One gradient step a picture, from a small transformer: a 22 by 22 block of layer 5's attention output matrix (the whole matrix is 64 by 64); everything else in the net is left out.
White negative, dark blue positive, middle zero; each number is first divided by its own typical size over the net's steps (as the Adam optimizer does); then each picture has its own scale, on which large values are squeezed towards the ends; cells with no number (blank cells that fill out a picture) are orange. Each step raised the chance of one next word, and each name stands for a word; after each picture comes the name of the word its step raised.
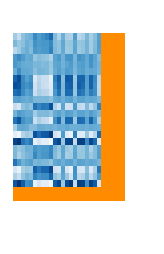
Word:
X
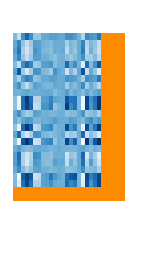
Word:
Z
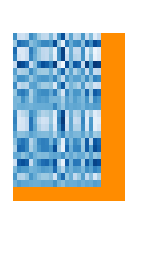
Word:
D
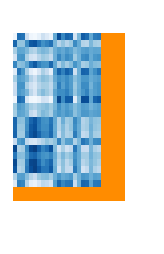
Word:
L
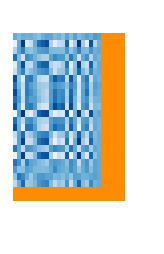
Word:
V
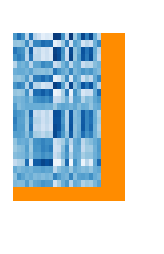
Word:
D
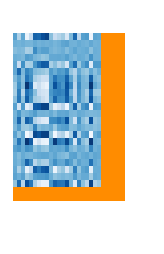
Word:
X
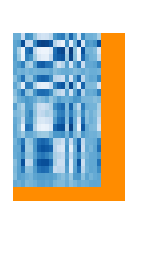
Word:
D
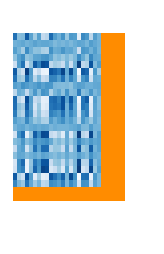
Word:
L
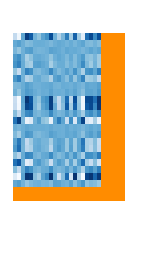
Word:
X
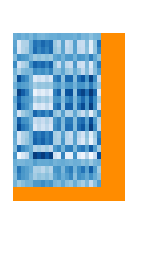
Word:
V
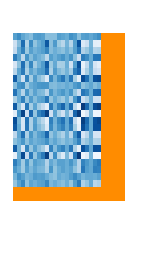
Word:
V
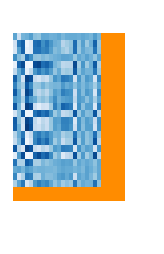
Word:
V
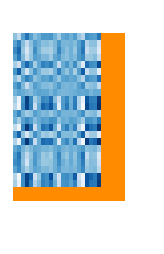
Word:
Z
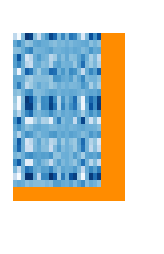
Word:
X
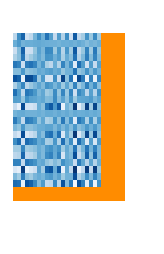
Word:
X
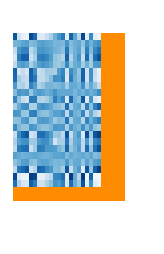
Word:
L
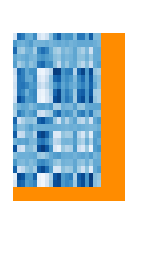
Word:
L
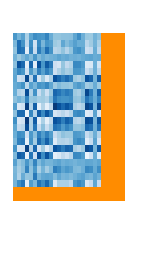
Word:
V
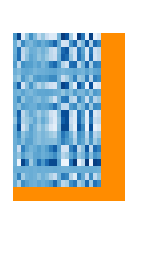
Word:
D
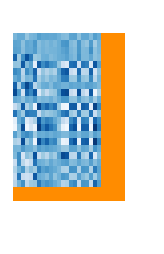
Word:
Z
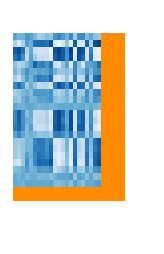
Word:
D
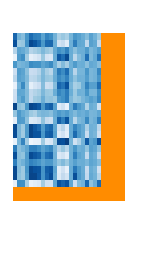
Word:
X
